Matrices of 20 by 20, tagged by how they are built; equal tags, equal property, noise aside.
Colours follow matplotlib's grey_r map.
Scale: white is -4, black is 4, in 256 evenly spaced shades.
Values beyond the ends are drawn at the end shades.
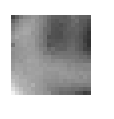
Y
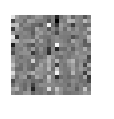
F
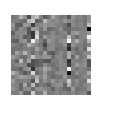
F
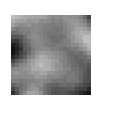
Y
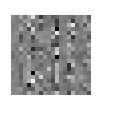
F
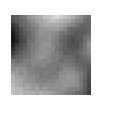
Y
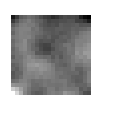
Y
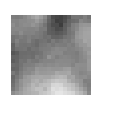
Y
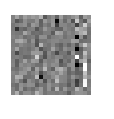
F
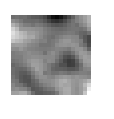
Y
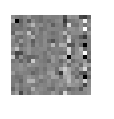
F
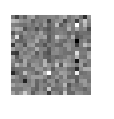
F
